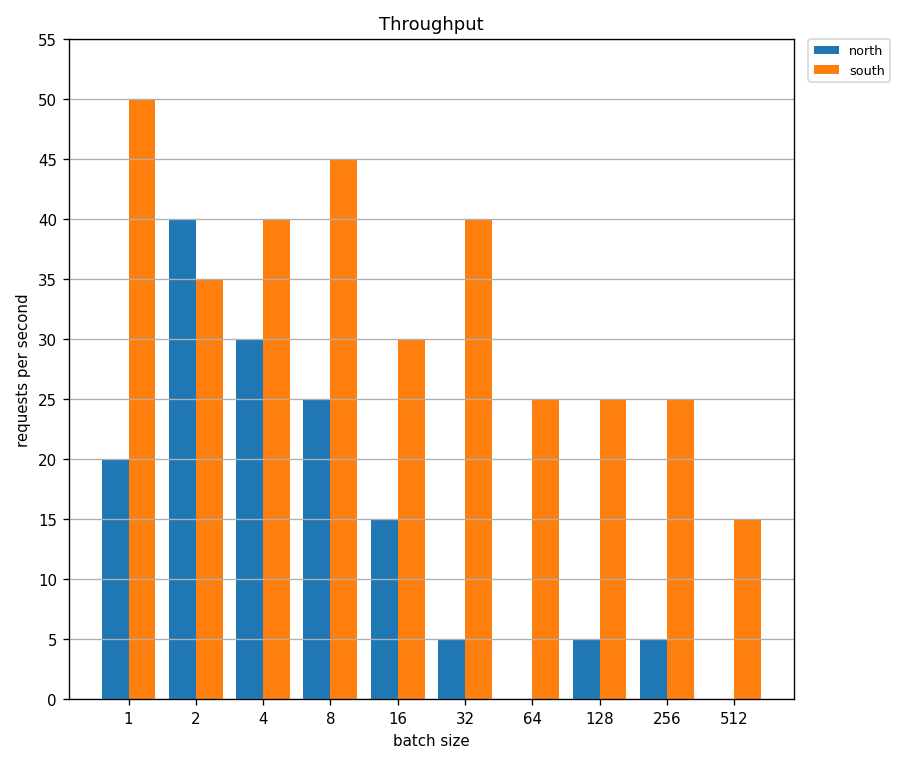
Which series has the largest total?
south
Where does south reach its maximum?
1
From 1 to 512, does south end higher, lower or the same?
lower
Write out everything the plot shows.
Title: Throughput
x-axis: batch size, ticks 1 2 4 8 16 32 64 128 256 512
y-axis: requests per second, ticks 0 5 10 15 20 25 30 35 40 45 50 55
Legend: north, south
Values:
north: 20 40 30 25 15 5 0 5 5 0
south: 50 35 40 45 30 40 25 25 25 15
